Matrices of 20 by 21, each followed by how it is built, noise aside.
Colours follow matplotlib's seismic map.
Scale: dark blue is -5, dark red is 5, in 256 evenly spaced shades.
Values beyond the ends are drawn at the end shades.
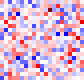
noise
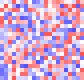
noise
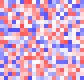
noise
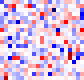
noise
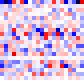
uneven rows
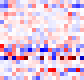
uneven rows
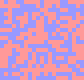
noise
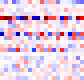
uneven rows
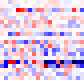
uneven rows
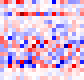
uneven rows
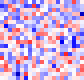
noise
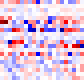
uneven rows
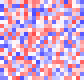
noise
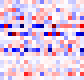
uneven rows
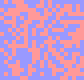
noise
